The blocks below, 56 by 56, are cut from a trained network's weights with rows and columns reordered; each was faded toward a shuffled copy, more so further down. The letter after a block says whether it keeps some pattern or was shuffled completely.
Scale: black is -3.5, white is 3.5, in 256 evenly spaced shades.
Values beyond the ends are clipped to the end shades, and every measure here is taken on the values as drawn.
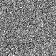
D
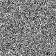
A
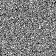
D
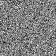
D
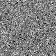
D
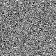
A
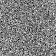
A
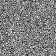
D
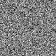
A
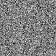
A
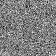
D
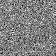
D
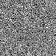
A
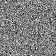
D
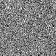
A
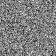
D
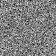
D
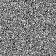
D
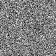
D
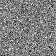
D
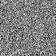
A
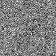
A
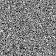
A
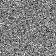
D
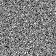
D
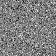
D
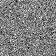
D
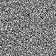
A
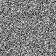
A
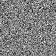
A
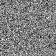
D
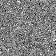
D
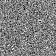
D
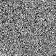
A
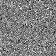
D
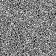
D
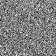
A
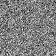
D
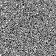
D
